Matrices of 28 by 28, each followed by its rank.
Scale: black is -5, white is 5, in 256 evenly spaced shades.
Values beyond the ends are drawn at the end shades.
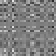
two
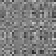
three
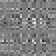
three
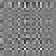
two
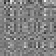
three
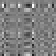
two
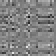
three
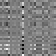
two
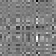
three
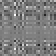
two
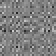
three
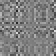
three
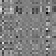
three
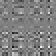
two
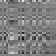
two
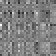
three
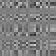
two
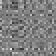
three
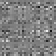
three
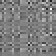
three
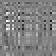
two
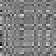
two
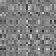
three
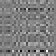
two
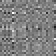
three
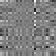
two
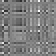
two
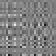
two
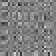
three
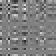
two
